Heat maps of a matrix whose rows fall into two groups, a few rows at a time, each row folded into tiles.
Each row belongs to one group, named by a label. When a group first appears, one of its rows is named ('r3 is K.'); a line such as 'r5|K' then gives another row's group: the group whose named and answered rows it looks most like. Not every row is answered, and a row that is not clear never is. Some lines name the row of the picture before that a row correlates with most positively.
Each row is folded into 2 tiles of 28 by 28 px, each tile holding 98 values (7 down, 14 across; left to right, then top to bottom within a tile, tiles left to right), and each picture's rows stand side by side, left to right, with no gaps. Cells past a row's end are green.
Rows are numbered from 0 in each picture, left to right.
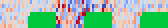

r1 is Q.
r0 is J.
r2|Q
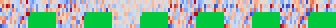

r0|Q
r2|J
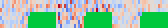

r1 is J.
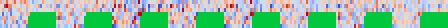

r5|Q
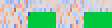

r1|J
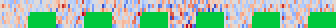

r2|Q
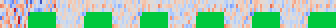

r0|J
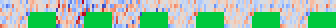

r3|Q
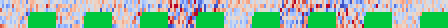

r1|J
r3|Q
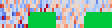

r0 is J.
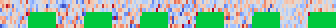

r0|Q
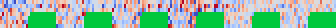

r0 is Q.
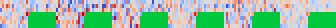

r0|Q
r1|Q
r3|Q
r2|J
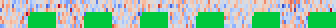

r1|J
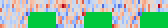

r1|Q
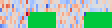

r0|Q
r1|J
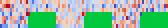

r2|J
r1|Q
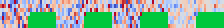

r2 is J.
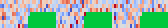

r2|J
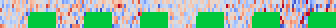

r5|Q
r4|J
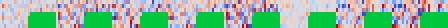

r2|J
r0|J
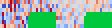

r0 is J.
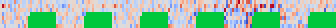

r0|J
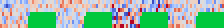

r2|J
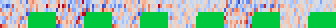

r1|Q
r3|J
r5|J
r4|Q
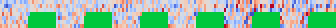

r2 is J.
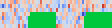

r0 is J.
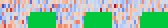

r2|J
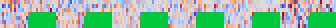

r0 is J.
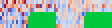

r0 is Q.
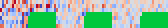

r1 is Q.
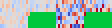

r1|J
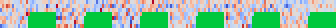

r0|Q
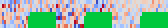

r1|J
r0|J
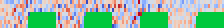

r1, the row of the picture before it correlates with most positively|2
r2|Q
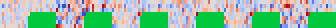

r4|Q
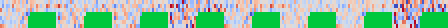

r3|J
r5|J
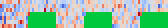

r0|J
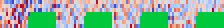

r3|J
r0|J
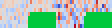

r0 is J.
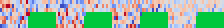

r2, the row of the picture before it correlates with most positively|1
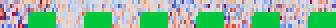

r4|J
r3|Q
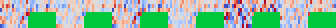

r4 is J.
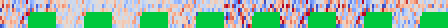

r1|Q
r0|Q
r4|J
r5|Q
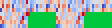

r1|Q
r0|Q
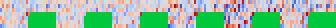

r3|Q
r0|Q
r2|J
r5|Q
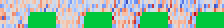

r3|Q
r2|Q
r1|Q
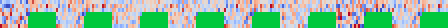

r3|J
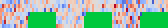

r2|J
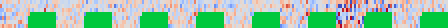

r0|J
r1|J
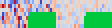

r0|J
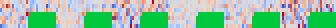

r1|Q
